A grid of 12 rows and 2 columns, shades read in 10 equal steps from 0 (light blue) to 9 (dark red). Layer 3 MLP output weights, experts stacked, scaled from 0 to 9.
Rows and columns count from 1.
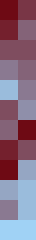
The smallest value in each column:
0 0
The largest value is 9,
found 3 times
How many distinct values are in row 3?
1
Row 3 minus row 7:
1 -3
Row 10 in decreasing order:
2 1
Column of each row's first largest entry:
1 1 1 2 2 1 2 1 1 1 1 1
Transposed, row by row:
9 8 6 4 1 6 5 8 9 2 4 0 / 7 5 6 5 4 3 9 6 2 1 1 0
